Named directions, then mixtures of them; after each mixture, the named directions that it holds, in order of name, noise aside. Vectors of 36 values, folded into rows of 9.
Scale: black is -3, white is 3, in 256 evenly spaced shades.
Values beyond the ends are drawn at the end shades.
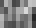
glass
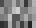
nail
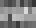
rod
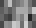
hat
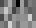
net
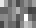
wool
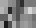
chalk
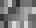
chalk, hat, net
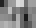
chalk, rod, wool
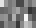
wool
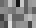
nail, net, rod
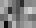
chalk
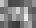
glass, rod, wool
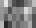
chalk, glass, wool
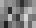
chalk, nail, wool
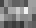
glass, nail, rod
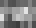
glass, rod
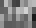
glass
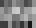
nail, rod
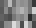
hat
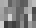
chalk, glass, hat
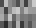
glass, nail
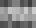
nail, rod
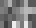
chalk, hat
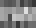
rod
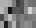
chalk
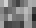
chalk, glass, wool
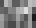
glass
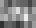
nail, rod, wool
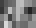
chalk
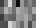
hat, nail, net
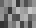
chalk, hat, nail
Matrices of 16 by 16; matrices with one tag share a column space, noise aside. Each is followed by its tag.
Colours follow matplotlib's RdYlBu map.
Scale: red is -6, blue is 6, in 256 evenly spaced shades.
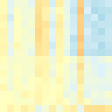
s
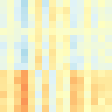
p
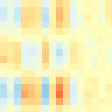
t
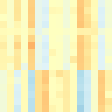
p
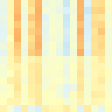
s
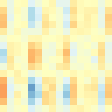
t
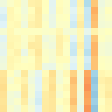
p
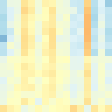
s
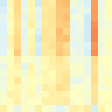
s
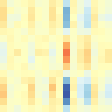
t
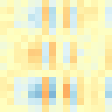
t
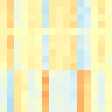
p
